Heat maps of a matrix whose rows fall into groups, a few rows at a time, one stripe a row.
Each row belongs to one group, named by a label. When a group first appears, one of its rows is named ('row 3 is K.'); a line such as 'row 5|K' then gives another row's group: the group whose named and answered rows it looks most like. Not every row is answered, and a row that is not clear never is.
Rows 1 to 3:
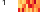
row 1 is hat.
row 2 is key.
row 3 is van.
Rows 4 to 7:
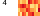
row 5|van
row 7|key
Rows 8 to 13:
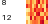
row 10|hat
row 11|key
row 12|hat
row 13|hat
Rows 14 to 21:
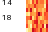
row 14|hat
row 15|hat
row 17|key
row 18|van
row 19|hat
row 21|hat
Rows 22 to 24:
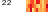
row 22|key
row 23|van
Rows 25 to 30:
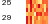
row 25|van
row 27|van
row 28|key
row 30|van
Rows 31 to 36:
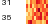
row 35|key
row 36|van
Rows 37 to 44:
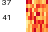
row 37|van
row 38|key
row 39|van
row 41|van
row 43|hat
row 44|hat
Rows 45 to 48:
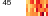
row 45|key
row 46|hat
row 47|key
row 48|hat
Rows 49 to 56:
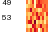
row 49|key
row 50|key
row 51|van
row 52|hat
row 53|key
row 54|van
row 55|hat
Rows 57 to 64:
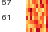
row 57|hat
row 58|hat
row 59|van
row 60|van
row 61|van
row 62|hat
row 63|hat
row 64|key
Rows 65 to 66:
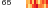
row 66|hat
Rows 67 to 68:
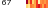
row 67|van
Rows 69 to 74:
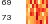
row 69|van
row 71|key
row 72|key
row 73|hat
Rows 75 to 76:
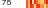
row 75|van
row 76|key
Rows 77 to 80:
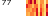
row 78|van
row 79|hat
